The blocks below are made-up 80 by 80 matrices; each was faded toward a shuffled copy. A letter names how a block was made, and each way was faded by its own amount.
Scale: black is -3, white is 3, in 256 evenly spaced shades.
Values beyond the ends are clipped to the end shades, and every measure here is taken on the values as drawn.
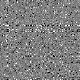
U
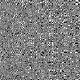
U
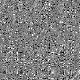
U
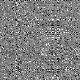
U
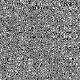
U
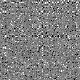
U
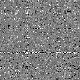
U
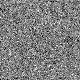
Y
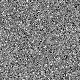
Y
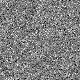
Y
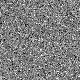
Y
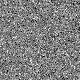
Y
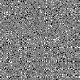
U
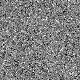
Y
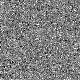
Y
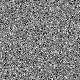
Y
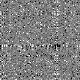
U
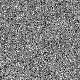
Y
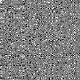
U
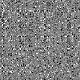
U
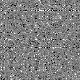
U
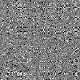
U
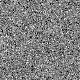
Y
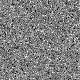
Y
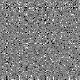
U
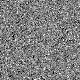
Y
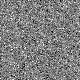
Y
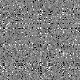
U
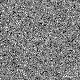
Y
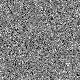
Y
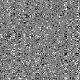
U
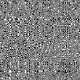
U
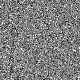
Y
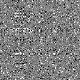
U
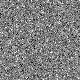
Y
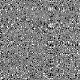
U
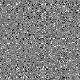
U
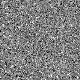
Y
